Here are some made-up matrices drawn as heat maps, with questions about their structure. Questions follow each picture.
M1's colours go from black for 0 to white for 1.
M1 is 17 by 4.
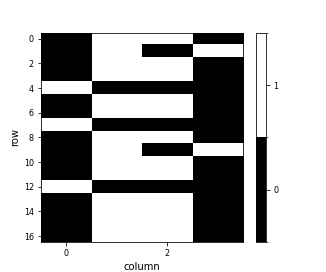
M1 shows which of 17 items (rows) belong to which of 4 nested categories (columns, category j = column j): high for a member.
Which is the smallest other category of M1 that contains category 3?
1
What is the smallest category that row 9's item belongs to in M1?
3
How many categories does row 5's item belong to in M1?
2
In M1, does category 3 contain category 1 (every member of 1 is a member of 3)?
no
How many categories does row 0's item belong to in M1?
2
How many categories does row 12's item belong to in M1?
1
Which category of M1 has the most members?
1
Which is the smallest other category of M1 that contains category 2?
1
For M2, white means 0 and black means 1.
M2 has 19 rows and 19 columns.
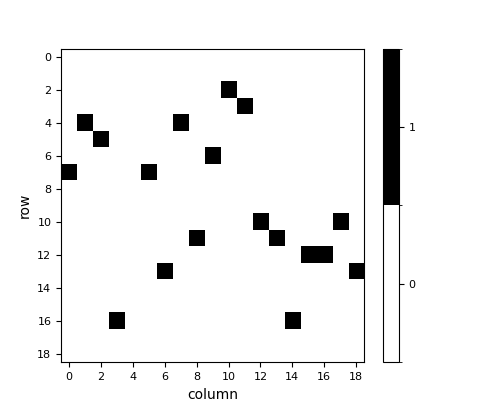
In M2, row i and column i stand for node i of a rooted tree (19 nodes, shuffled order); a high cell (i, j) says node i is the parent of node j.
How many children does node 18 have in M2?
0
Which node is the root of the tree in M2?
4
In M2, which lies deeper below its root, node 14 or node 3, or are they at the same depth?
the same depth
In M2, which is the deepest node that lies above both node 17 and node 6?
10
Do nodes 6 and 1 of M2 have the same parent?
no
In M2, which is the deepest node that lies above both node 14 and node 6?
16
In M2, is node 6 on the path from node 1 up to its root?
no
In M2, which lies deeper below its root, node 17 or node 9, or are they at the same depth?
node 9
